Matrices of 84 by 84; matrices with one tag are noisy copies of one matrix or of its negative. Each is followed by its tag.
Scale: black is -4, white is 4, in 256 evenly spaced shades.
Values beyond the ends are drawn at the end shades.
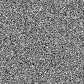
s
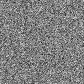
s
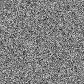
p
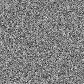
p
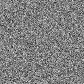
p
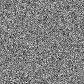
p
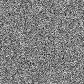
s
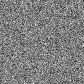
s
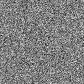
s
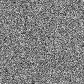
s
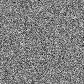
s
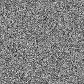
p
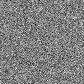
s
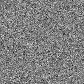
p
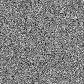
s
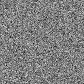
p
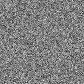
p
